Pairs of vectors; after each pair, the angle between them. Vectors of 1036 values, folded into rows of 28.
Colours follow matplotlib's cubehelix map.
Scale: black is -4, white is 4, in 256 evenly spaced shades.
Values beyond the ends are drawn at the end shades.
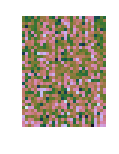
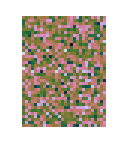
orthogonal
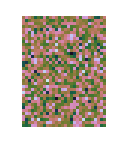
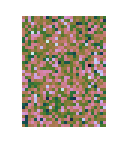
partly aligned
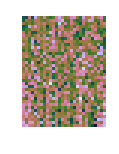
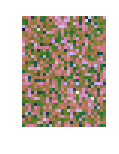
orthogonal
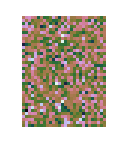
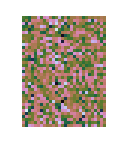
nearly opposite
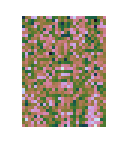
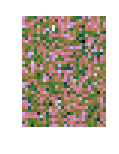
partly opposed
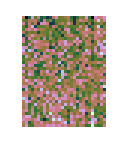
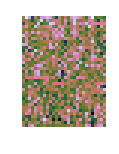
nearly opposite
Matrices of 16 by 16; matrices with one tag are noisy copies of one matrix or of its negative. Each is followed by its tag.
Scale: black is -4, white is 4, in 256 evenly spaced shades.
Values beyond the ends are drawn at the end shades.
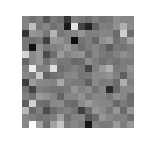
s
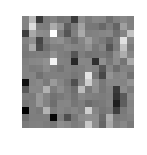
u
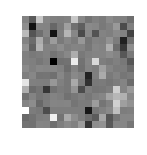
u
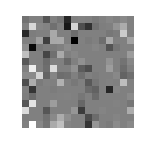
s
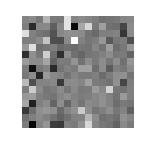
s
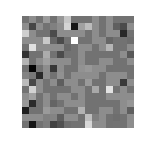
s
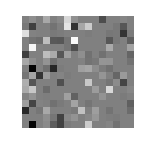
s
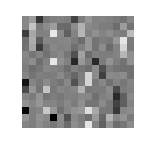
u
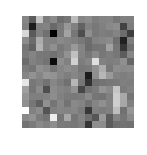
u
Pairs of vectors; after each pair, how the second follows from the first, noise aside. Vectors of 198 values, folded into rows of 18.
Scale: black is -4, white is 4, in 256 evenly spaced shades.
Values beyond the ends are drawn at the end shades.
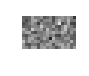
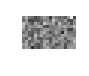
wrapped around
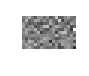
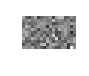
wrapped around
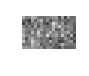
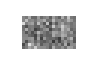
wrapped around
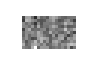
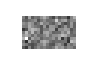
wrapped around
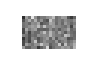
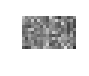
reversed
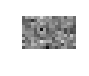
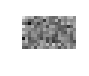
wrapped around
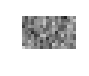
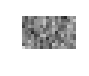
copied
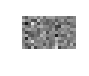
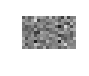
wrapped around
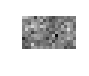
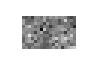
reversed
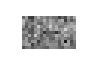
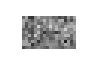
copied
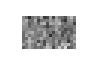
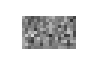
wrapped around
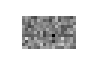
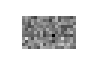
copied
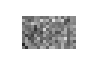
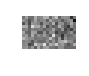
reversed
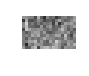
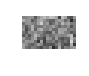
reversed
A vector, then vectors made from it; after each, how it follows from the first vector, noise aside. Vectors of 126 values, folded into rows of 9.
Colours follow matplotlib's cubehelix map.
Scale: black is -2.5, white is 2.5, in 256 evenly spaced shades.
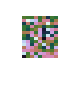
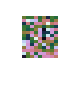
copied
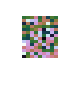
copied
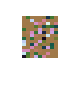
partly zeroed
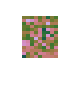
shrunk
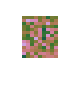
shrunk
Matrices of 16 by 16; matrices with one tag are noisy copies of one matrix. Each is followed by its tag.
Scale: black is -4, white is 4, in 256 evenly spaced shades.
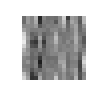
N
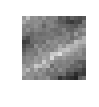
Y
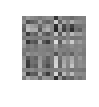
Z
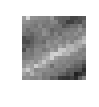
Y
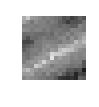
Y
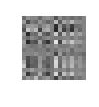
Z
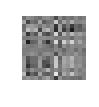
Z
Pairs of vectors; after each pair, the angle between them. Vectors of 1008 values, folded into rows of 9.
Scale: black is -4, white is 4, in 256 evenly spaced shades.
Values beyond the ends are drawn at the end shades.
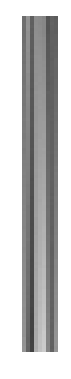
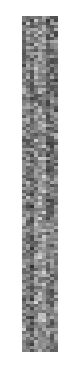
partly aligned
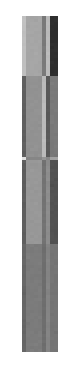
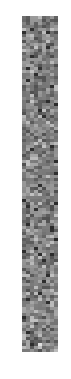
orthogonal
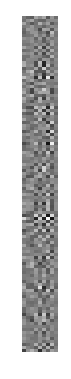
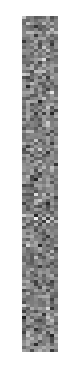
partly opposed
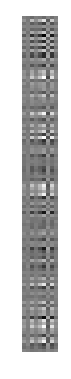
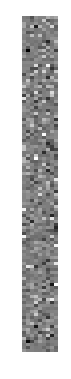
orthogonal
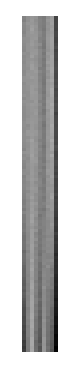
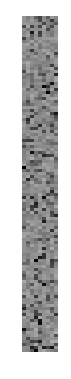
orthogonal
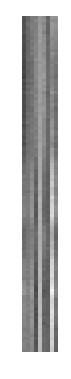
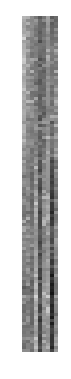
nearly opposite
